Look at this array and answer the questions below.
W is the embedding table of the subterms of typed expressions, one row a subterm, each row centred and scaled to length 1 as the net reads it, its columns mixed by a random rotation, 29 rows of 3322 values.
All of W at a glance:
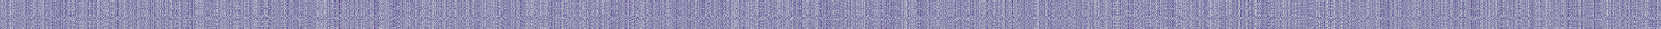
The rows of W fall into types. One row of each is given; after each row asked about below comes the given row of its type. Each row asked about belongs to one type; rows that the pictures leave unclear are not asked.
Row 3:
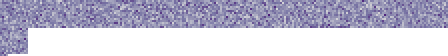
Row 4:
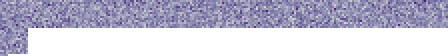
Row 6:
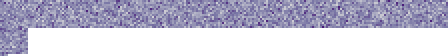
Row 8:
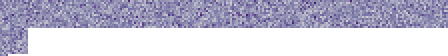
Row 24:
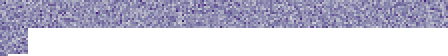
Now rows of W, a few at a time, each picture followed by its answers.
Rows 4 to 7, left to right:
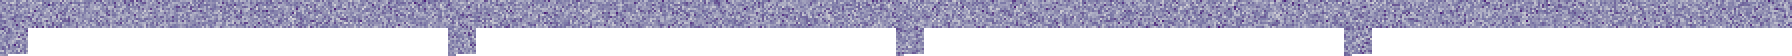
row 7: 24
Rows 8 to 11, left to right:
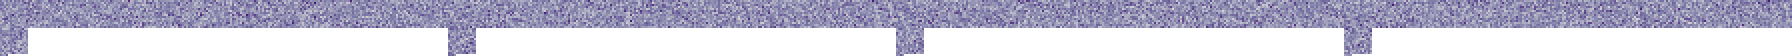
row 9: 24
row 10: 3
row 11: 4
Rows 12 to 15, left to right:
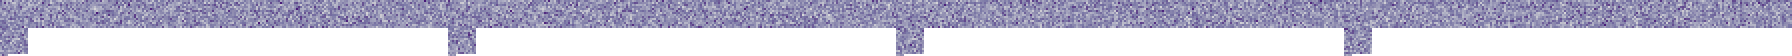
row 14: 4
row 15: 4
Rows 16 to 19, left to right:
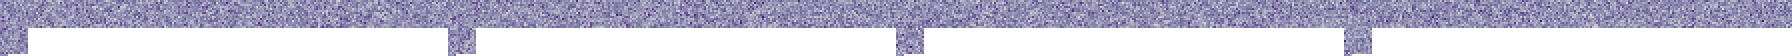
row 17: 8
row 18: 24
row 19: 3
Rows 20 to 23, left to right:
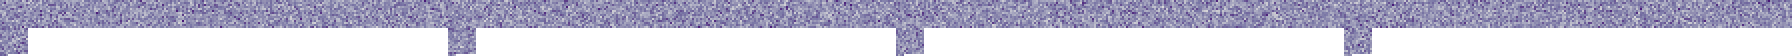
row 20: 24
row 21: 6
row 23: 4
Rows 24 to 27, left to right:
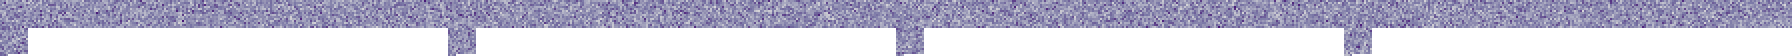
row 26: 6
